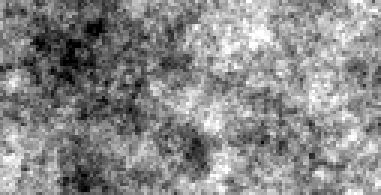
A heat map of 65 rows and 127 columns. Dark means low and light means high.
Odd rows or columns: none. Grain: blotchy. Histogram: bell-shaped. Ninth with the lowest average: top left. Mirror symmetry: none. Ninth with the highest average: top right.
